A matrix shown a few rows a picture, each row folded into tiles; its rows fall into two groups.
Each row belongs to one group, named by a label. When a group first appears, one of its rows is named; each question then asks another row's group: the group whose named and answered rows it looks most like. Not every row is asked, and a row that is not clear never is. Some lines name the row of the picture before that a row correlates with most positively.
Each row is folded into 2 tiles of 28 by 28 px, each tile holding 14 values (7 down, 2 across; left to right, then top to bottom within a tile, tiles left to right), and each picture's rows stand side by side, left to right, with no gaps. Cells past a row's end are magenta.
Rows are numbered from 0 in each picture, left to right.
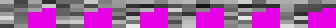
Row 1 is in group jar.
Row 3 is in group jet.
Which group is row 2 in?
jet
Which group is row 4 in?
jet
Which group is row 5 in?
jet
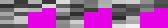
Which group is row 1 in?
jet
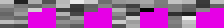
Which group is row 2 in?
jet
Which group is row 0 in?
jar
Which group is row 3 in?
jet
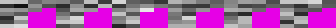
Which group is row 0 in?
jet
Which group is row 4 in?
jet
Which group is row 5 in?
jet
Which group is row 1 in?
jar
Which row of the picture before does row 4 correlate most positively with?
3
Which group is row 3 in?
jet
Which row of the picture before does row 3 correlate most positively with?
3
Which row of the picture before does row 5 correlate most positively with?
1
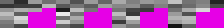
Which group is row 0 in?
jar
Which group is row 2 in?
jet
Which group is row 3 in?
jar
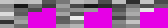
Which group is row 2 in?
jar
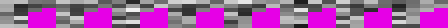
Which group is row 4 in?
jet
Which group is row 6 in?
jet
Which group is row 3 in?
jet
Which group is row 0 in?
jet
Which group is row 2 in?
jar
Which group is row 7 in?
jar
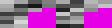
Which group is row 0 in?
jet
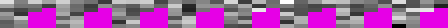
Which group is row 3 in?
jet
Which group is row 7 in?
jar
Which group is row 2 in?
jet
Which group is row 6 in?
jet
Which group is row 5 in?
jet
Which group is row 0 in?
jet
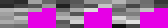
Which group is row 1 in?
jar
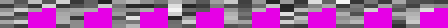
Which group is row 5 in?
jar
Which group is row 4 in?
jar
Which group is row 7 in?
jar
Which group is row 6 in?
jar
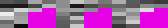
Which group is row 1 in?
jet
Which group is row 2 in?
jar
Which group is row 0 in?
jar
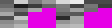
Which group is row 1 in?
jet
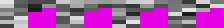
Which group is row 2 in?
jet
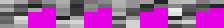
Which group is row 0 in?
jet
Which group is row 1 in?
jet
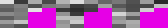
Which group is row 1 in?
jet
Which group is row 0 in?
jar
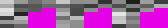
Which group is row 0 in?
jet
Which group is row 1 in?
jet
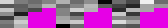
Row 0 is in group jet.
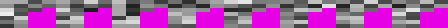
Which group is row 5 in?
jar
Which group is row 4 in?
jet
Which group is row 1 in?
jet
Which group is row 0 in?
jet
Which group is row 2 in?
jet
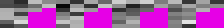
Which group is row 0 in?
jar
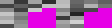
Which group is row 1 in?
jet
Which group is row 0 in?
jar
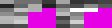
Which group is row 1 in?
jar
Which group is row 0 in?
jar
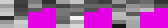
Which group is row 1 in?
jet
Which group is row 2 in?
jar
